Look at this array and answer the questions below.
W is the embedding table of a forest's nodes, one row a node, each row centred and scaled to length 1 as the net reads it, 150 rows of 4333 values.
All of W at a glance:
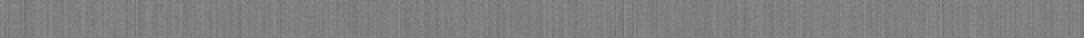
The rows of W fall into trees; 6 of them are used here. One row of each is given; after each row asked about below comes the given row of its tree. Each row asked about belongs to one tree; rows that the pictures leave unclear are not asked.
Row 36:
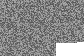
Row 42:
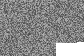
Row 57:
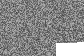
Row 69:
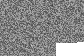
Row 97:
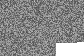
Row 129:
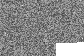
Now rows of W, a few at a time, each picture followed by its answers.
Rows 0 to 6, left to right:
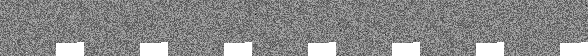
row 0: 69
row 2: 69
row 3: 97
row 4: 36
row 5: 36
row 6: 57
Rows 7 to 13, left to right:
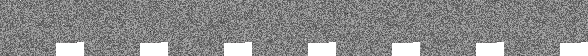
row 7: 36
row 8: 97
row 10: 69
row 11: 97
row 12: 97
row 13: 97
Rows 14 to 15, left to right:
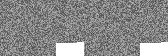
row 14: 57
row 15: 97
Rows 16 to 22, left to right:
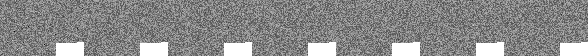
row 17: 42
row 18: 36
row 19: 36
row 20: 129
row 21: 36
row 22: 36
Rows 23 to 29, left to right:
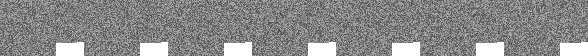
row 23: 42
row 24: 57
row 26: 42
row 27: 36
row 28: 129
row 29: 42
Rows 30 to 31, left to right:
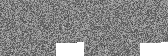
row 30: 36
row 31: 129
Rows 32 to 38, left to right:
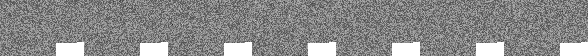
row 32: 97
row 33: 97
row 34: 97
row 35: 42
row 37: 69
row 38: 36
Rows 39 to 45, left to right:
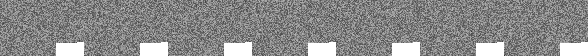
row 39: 36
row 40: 97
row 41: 69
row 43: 69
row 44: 36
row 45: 42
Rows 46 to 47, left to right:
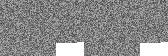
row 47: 69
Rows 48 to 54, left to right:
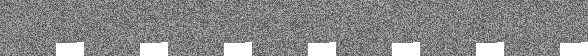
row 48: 57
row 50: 97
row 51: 36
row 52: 42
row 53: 57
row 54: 97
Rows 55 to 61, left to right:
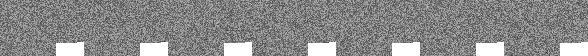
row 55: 36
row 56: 97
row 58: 36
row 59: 42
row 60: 69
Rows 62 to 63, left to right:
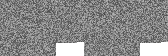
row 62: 97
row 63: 97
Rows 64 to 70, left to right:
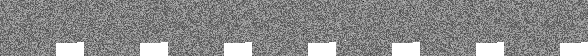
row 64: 69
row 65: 69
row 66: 36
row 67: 36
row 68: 129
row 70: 36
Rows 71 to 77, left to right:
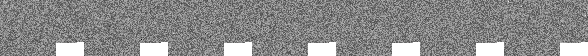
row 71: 42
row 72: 69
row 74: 97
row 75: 97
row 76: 57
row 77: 42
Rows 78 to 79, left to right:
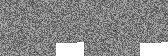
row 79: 69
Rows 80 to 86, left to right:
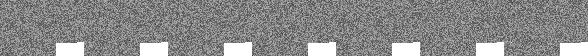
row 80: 36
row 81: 97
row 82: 97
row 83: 42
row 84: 36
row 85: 57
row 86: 97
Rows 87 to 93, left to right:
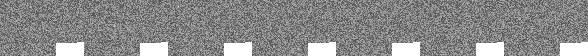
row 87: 97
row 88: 97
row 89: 36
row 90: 69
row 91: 69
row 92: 97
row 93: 69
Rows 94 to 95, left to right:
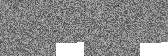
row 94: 69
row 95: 36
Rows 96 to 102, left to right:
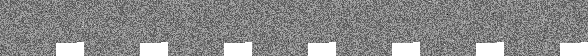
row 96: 97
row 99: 97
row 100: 36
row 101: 57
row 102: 42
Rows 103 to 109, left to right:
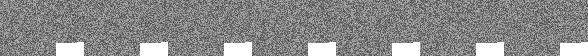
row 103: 42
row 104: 69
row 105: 69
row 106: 42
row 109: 36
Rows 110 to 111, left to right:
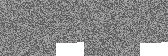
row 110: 36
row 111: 69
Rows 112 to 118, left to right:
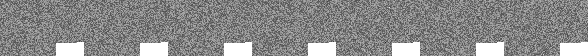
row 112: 97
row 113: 69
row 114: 36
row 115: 97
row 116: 69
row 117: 69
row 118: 129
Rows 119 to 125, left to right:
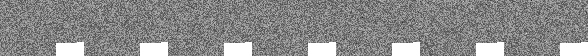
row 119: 57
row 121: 69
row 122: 69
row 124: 42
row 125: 42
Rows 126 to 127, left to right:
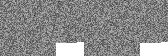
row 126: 42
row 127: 69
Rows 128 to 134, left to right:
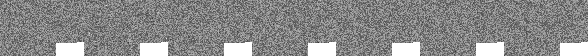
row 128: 97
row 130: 97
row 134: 36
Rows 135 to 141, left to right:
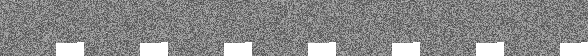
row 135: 42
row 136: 36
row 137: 69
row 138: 42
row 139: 69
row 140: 36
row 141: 36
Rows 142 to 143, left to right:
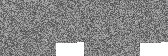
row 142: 42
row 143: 69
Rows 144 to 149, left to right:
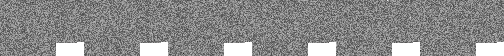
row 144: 69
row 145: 57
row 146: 129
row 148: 97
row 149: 69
